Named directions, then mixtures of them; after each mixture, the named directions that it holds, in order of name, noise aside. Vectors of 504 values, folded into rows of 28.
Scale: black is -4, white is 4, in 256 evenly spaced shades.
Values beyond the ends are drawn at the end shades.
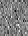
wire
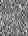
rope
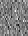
wire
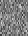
rope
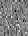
wire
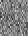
rope, wire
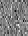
wire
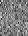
rope, wire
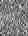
rope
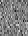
rope, wire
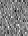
wire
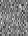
rope
